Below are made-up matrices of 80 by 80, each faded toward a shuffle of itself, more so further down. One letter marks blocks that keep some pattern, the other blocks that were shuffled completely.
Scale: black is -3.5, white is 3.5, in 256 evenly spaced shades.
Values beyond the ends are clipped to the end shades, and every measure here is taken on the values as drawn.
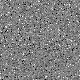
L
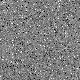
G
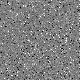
L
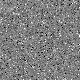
G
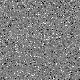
L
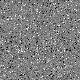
L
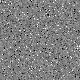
G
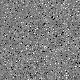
L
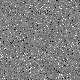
G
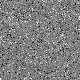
G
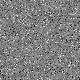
G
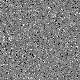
G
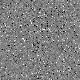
L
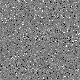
L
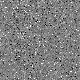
L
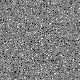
L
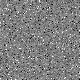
L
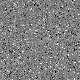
L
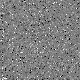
L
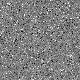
G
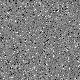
G
